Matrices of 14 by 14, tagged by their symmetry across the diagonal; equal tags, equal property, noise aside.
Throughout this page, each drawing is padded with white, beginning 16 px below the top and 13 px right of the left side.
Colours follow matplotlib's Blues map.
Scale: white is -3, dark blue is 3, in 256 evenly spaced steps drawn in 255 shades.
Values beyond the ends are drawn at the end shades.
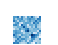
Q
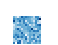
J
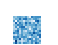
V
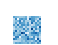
V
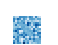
J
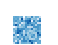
Q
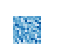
J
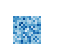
Q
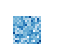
Q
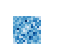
Q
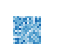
Q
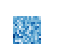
V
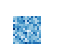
V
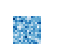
V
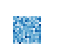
J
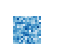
V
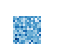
J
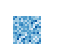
Q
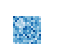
Q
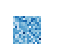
J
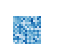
J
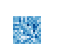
J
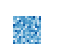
V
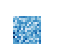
V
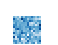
V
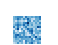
J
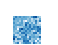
Q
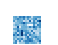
J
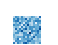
Q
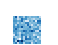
V
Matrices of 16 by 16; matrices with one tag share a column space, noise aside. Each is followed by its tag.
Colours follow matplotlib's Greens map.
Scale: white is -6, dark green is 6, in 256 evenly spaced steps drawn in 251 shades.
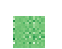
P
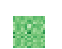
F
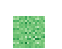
P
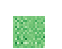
P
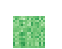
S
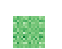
P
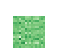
P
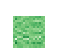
P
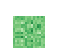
F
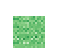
P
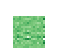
P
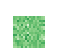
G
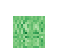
F
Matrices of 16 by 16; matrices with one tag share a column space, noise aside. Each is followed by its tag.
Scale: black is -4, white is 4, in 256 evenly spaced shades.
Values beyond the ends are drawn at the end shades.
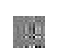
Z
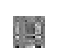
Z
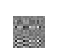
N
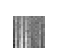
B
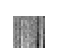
B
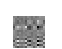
N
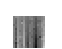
B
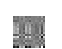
Z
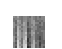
B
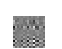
N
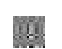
Z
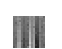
B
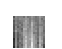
B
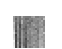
B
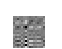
N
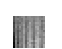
B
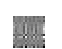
Z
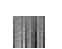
B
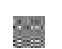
N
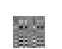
N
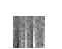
B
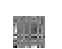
Z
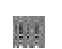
Z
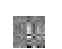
Z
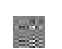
N
